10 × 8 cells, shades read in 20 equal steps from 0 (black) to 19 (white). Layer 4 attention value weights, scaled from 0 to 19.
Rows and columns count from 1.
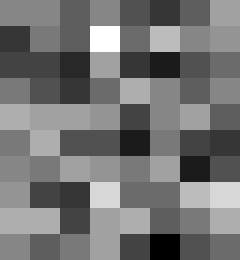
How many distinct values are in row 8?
6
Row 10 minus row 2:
6 -2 2 -7 -3 -14 -4 -3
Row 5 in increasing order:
5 7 10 11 12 12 12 13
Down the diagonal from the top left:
10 9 3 8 5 9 2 16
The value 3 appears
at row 3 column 3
